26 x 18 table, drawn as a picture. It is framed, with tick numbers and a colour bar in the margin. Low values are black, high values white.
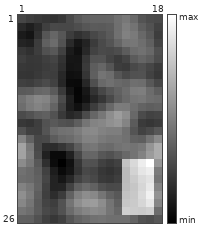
Values change most from cell to cell in the bottom right. The ninth with the highest average is the bottom right. An odd patch, higher than its surroundings, sits in the bottom right. The halves do not mirror each other.
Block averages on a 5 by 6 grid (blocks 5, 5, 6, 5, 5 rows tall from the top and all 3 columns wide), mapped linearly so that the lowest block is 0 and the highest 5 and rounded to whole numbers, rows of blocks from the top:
1 2 1 2 3 2 | 1 1 0 2 2 2 | 2 2 2 3 3 2 | 3 0 1 2 4 5 | 3 1 3 3 4 5
